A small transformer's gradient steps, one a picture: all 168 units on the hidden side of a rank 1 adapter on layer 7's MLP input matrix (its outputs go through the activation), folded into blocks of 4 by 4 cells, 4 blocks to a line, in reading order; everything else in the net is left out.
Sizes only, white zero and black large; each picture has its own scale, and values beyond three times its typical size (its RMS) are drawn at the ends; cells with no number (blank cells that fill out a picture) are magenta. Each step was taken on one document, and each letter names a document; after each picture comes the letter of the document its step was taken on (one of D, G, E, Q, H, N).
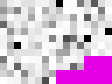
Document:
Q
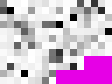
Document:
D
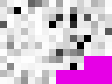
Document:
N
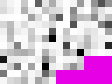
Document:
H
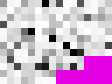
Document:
H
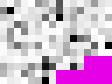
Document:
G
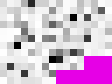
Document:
N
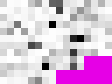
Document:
G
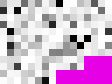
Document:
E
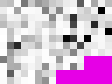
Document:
Q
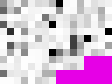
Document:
E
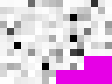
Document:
E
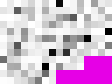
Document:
Q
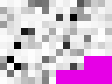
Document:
H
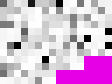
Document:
Q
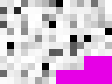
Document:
E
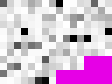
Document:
Q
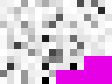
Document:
N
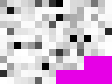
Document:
G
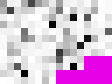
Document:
N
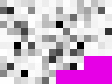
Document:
D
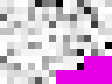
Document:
G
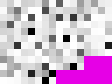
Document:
H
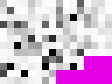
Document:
D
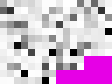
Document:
D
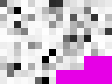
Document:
G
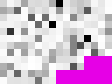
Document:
E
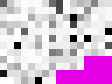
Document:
Q
